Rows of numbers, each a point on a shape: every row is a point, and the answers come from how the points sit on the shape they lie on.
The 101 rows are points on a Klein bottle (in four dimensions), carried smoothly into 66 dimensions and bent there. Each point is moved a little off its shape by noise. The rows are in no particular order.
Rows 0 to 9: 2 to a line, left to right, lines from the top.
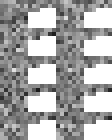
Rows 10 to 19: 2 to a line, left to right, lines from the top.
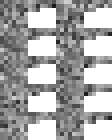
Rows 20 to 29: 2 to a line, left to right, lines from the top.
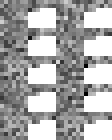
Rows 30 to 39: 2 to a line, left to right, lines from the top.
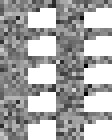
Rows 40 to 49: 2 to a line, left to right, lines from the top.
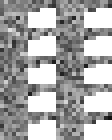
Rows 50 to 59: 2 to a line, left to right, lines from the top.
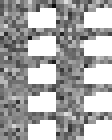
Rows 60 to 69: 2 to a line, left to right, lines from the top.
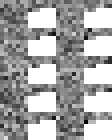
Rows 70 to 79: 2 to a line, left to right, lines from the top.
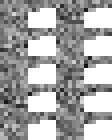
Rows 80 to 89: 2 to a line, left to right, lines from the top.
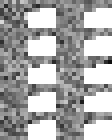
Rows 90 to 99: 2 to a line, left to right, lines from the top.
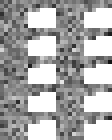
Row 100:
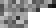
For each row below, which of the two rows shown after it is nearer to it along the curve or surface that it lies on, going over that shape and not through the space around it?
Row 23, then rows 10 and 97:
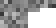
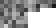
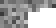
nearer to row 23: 97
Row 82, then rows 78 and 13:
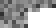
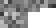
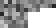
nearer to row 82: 78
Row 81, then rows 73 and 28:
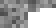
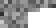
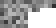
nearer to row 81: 28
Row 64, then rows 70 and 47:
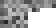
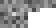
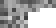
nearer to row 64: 47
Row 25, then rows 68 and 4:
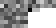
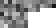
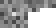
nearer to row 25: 4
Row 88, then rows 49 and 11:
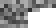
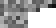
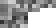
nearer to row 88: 11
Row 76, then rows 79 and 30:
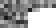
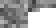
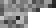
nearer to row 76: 79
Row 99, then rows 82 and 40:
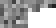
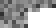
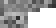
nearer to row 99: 82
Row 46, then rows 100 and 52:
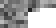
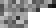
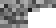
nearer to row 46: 52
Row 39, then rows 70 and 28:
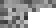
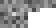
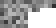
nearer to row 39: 28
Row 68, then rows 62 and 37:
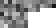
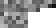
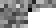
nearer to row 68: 62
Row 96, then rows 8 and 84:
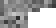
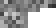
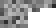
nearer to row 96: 8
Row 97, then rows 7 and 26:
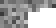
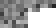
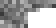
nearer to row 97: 7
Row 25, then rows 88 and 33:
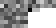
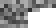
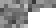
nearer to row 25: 88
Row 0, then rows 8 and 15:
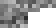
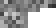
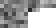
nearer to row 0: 15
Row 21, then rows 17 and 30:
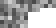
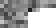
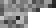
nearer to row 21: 17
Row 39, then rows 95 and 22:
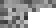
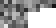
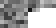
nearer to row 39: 22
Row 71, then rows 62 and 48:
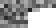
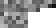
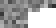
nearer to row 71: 48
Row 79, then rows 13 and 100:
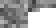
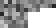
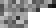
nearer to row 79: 13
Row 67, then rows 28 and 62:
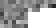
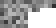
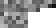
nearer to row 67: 28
